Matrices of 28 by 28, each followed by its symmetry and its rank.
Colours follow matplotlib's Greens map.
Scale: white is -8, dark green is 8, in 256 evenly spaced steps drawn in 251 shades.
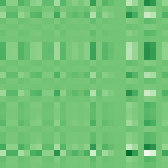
neither, rank one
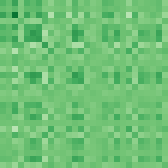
symmetric, rank two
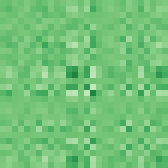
symmetric, rank two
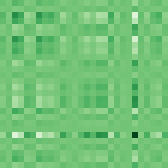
symmetric, rank one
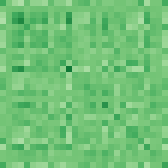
symmetric, rank three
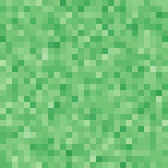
antisymmetric, full rank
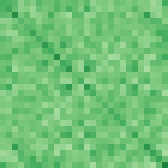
symmetric, rank five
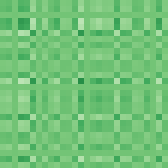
symmetric, rank one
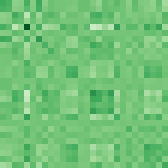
symmetric, rank three
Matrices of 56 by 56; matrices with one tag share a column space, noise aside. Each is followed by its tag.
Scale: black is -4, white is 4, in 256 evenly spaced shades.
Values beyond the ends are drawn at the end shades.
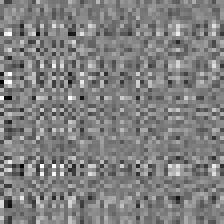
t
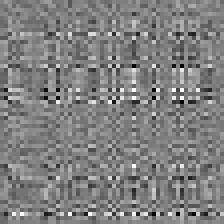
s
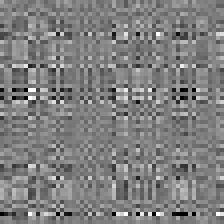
s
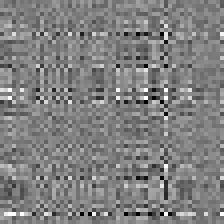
s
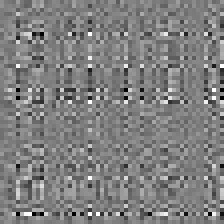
s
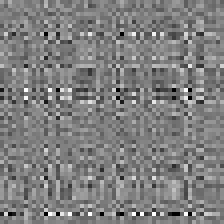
s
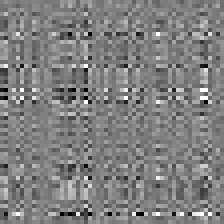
s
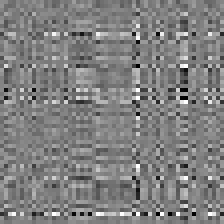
s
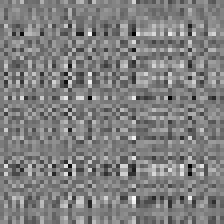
t
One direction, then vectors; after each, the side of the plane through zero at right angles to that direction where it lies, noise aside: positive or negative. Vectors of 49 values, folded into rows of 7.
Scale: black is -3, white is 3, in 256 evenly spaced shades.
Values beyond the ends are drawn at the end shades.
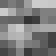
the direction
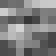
positive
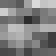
positive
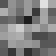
positive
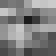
positive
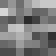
positive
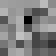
positive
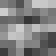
positive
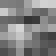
positive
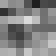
negative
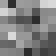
positive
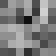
positive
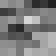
negative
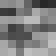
negative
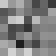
negative
